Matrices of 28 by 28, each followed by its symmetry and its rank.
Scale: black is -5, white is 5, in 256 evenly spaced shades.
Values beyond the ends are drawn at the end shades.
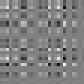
symmetric, rank one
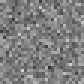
neither, full rank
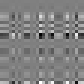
neither, rank one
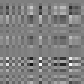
neither, rank one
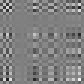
symmetric, rank one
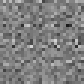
neither, rank five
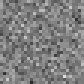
neither, full rank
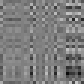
neither, rank two
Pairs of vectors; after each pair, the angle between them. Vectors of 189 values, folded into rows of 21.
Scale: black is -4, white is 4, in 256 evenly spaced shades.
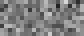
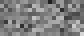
orthogonal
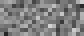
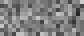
partly aligned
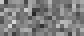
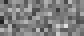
partly aligned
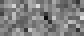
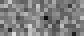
partly aligned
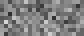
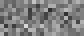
partly aligned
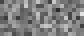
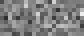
nearly parallel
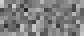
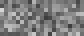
partly opposed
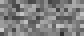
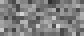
nearly parallel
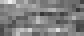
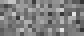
partly aligned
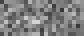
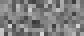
partly opposed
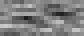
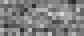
partly opposed
